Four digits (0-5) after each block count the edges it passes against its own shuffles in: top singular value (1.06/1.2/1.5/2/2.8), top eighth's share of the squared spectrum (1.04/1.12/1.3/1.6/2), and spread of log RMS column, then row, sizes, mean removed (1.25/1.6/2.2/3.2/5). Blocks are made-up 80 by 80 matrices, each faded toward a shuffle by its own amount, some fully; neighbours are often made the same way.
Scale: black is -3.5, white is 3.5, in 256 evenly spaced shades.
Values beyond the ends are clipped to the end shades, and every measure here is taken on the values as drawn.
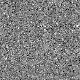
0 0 0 2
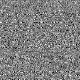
1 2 0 3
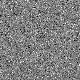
0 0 0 0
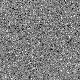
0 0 0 0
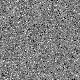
0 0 0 0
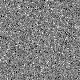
0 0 0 0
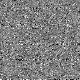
1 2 0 3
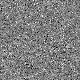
0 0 0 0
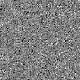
3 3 1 1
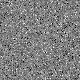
1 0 0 0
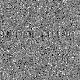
3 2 1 1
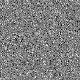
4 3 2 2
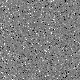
0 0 1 0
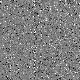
1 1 1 0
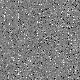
1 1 1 0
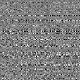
4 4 2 4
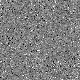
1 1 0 0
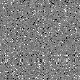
3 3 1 1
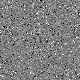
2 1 0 0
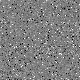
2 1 0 1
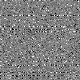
4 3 0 3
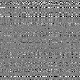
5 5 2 4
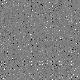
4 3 1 1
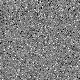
2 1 0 0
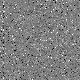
2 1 1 0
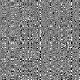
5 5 3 3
